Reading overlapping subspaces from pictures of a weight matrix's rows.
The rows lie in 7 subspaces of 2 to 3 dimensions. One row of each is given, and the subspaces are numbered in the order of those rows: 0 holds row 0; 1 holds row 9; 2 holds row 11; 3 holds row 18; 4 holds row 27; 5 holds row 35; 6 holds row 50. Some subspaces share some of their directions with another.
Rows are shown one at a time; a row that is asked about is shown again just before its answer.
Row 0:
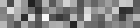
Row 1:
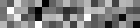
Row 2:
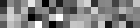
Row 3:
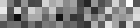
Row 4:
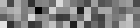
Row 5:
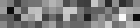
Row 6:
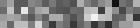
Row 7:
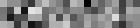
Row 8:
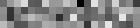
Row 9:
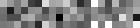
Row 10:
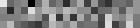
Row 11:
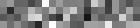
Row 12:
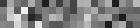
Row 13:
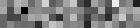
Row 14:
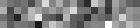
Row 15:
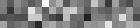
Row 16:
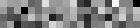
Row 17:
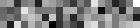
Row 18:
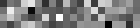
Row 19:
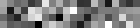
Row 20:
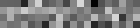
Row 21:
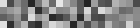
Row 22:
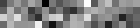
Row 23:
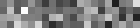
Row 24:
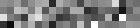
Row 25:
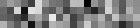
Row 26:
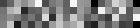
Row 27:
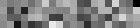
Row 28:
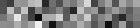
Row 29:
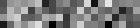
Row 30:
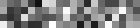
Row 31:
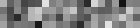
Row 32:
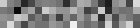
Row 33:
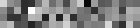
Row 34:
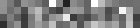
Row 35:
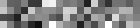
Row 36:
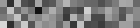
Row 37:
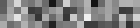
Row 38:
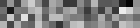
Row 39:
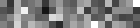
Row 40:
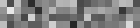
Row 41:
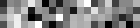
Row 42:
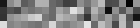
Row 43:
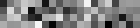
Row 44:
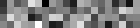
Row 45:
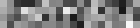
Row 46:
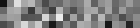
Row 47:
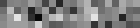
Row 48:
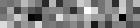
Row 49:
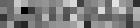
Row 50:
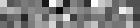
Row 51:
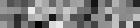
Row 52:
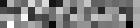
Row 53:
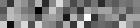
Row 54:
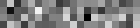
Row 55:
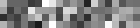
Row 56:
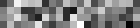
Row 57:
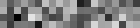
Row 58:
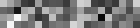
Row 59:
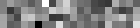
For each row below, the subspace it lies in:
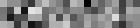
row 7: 3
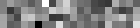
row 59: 6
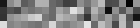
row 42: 2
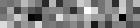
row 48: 5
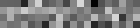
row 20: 1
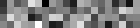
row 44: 0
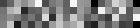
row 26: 1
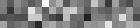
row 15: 2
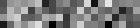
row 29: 5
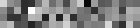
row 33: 3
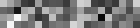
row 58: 3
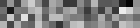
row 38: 0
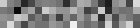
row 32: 3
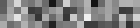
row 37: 6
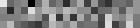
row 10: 3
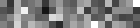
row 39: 4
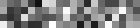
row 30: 5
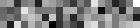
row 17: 1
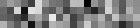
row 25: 3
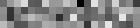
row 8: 1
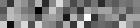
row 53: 0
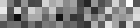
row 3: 2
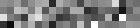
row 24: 5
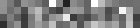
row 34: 6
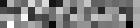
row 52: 6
